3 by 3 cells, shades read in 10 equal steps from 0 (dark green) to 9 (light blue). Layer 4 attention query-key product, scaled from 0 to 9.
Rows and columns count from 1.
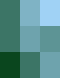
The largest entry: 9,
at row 1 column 3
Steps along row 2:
up down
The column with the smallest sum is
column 1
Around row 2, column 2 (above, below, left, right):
7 3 3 5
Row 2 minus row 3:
3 3 -1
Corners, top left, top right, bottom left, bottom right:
3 9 0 6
